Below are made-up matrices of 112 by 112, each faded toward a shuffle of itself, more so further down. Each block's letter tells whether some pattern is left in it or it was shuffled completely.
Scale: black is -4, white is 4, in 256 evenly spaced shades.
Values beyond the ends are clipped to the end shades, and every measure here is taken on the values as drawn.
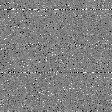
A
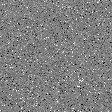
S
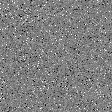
S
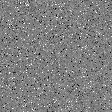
S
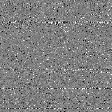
A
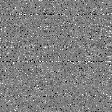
A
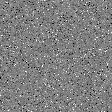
S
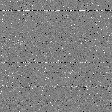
A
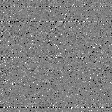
A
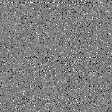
A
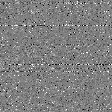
A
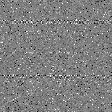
A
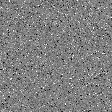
S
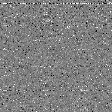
A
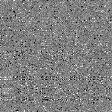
A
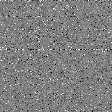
A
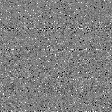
A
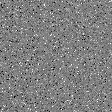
S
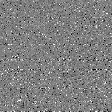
A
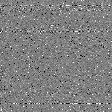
A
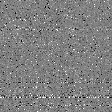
A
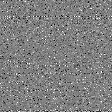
A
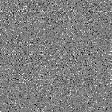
A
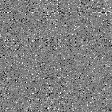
A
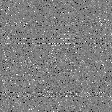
A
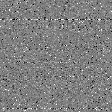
A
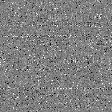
A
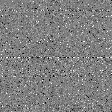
A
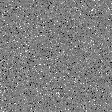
S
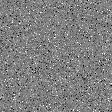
S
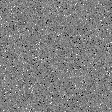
S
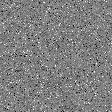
S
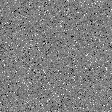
S
